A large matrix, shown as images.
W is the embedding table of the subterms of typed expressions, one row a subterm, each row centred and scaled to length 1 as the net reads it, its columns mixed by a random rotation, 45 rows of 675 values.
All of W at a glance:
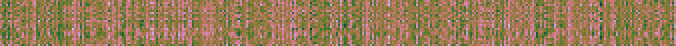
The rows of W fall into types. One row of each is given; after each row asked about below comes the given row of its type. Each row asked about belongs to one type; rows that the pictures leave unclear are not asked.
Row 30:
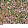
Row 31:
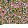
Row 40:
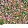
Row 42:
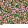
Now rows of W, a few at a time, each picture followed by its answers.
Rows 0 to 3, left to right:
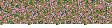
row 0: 42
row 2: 31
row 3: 31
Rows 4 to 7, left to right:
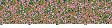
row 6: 31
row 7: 30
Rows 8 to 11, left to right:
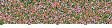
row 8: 40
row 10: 42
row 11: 30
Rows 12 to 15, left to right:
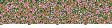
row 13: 31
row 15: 42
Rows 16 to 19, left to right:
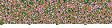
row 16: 40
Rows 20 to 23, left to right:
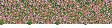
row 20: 40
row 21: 40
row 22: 40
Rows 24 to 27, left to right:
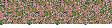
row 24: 40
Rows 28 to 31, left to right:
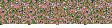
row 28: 31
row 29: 31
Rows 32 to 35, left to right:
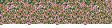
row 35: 30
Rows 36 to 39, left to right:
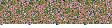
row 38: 31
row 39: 31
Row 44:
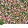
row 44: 40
